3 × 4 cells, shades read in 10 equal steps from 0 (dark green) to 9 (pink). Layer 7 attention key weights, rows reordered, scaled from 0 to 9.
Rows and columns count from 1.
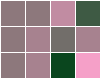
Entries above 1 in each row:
4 4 3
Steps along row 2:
up down up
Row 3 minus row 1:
0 1 -7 7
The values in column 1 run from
5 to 5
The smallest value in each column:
5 5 0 2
